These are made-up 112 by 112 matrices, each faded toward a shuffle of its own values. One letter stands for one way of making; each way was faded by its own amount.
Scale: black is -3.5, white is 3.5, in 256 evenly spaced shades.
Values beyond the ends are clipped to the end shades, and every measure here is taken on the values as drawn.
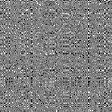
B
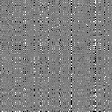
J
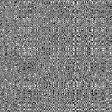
B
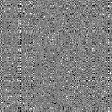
B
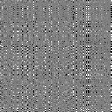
J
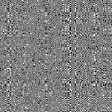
B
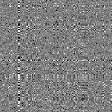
B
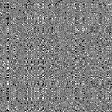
B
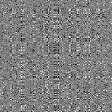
B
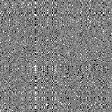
B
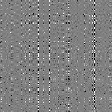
J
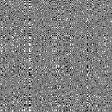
B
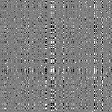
J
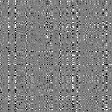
J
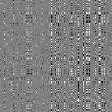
J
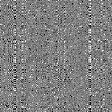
B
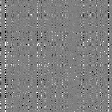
J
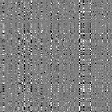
J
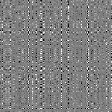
J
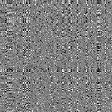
B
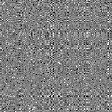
B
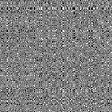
B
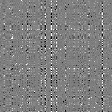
J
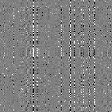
J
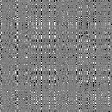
J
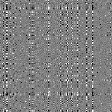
J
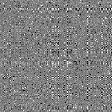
B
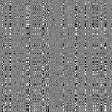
J
